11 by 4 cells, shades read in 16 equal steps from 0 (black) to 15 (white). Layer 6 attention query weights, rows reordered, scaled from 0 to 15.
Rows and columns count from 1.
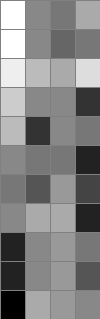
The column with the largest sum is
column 1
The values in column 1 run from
0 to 15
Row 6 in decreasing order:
8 7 7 2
